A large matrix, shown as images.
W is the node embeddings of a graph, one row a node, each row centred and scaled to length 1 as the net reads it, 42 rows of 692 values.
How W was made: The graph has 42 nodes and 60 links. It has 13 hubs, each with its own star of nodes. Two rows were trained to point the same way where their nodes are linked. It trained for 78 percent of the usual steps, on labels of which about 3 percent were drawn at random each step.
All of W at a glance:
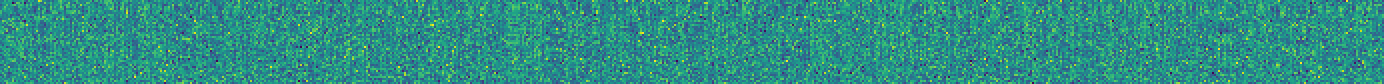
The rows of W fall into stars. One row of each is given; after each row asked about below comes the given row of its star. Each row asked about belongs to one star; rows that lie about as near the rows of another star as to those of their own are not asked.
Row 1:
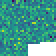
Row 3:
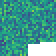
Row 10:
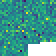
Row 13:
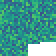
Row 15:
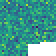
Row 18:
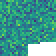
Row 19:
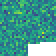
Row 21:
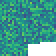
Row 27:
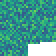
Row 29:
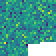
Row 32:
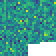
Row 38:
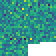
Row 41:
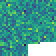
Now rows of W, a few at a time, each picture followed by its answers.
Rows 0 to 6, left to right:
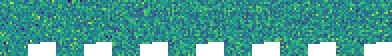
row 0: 27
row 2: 41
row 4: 10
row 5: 3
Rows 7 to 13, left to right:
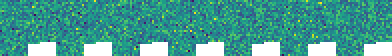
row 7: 10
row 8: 18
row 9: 21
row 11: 15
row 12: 29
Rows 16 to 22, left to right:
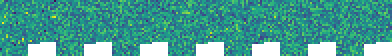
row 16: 13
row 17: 1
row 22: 29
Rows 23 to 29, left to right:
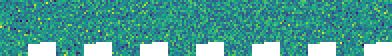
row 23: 13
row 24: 27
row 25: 27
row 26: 19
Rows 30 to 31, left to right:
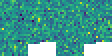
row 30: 1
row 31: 19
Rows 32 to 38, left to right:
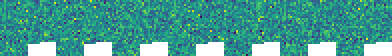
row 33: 1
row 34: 38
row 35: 29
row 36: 13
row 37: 32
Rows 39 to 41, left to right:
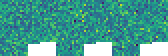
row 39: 18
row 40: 19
